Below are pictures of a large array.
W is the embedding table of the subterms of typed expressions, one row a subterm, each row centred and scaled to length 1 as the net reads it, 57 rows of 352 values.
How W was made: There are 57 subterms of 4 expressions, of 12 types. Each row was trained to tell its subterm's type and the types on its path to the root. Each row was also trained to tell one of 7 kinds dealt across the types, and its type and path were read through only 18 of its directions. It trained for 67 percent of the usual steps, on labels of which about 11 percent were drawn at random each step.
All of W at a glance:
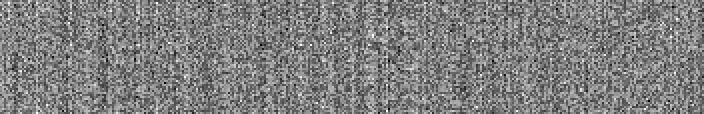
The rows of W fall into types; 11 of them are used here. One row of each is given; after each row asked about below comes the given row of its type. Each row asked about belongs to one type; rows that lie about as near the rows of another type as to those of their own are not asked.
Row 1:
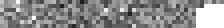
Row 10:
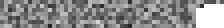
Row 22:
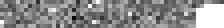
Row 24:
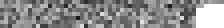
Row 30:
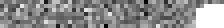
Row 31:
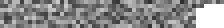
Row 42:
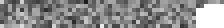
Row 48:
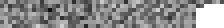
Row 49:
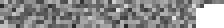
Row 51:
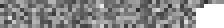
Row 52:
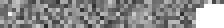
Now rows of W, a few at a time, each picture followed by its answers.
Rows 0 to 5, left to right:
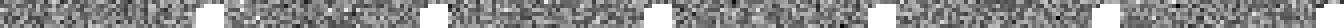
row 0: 30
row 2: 51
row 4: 49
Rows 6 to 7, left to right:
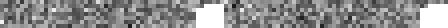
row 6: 51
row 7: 1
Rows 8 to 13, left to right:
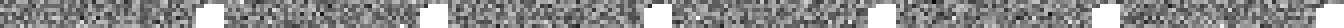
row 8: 51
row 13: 49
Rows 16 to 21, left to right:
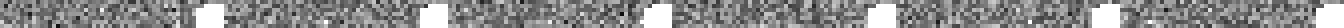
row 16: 49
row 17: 49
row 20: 31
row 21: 1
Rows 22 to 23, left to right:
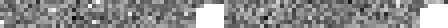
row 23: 30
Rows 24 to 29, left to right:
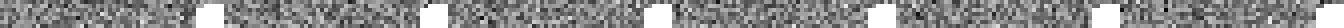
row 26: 52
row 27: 42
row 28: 31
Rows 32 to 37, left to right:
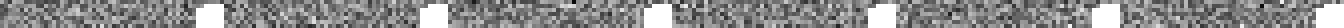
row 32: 52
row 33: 52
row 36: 1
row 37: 51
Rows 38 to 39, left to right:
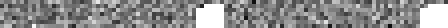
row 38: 48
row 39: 52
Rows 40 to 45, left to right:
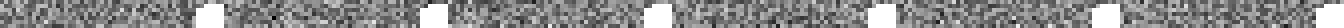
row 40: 31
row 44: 42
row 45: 51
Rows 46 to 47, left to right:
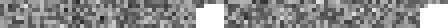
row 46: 1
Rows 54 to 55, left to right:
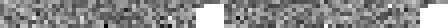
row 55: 42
